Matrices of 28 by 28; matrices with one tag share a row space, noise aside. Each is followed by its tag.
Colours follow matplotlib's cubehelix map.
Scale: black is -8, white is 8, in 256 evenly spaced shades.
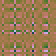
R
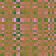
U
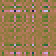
R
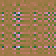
U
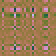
R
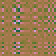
U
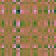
U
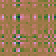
U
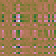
U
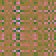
U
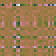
U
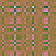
R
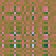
R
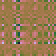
U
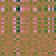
U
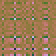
R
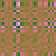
U
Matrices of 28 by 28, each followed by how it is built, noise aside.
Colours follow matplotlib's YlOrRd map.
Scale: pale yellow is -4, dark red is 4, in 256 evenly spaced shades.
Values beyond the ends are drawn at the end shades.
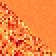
lower triangular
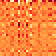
low rank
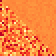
lower triangular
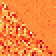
lower triangular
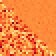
lower triangular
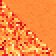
lower triangular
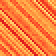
Toeplitz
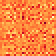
low rank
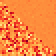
lower triangular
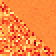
lower triangular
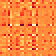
low rank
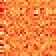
low rank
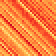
Toeplitz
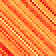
Toeplitz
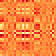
low rank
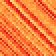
Toeplitz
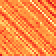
Toeplitz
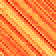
Toeplitz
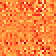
low rank
